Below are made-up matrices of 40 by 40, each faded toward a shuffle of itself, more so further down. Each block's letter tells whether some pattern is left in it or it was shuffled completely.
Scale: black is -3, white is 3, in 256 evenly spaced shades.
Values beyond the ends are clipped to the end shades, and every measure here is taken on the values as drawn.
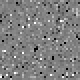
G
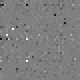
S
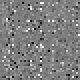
S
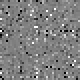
S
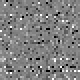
S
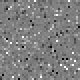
G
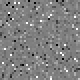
G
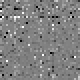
S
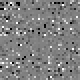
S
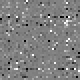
S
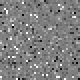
G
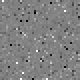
G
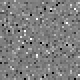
G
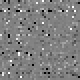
S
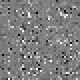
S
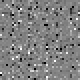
S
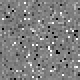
G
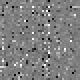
S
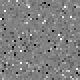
G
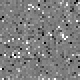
G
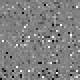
S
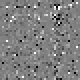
S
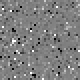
G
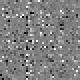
S
